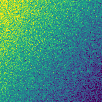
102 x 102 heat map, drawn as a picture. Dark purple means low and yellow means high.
Overall the values sit about 50% of the way up the scale. The bottom right is the ninth with the lowest average. No regular stripes run through it. Values rise toward the top left.
